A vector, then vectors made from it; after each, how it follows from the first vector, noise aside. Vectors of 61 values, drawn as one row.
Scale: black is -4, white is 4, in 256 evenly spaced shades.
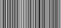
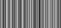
sign-scrambled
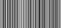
copied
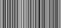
copied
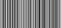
copied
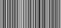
copied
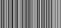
wrapped around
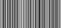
copied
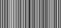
wrapped around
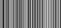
wrapped around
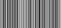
copied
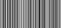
copied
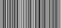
copied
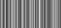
sign-scrambled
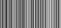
wrapped around
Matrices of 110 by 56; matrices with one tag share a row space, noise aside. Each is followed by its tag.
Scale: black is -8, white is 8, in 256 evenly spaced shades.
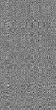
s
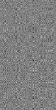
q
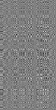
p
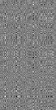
q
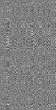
s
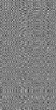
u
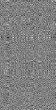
s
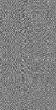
u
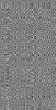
s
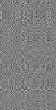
u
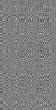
p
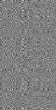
u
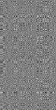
p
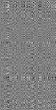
s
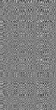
p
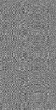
u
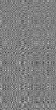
u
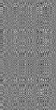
p
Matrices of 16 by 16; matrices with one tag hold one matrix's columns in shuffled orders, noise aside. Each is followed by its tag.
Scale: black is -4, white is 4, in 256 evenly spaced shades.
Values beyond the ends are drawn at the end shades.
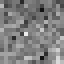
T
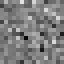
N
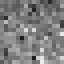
T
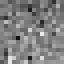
T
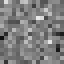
N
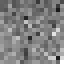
T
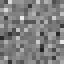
N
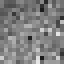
T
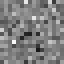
N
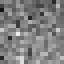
T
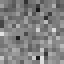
T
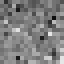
T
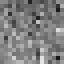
T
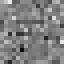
N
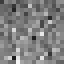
T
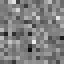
N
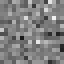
N
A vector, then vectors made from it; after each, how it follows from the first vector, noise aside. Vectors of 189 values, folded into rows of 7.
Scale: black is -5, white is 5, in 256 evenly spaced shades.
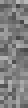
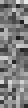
scaled up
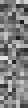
scaled up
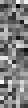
scaled up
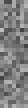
wrapped around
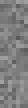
shrunk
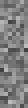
wrapped around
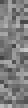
reversed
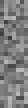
wrapped around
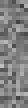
wrapped around
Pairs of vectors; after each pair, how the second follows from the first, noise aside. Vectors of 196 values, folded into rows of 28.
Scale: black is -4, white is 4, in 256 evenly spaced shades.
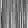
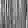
reversed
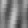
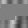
partly zeroed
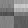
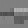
partly zeroed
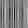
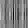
reversed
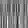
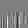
partly zeroed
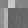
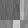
reversed
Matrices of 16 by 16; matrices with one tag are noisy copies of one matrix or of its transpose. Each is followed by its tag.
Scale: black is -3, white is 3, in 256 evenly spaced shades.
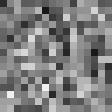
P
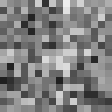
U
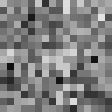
U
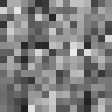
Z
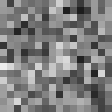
U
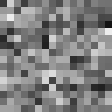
Z
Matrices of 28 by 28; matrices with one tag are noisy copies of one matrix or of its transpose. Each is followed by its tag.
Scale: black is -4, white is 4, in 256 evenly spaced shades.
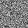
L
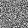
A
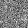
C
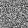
A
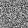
A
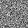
L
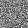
A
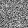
C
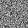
L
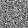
A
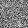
C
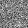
C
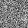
C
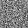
A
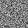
L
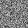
L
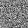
A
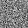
A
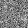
C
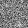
C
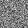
L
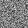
L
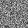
L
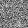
C
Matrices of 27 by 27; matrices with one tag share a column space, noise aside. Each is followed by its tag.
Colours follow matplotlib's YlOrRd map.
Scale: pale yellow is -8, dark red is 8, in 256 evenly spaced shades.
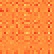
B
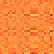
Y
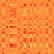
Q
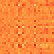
Q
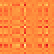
Q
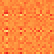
Y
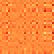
B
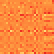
Y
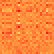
B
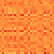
Y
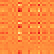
B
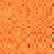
Q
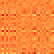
Y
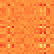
Q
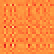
Q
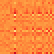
Y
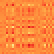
Q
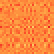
Q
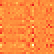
Q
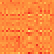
Y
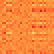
B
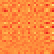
B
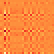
Y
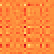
Q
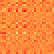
B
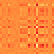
Q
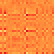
Y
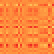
Q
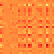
Q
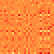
Y
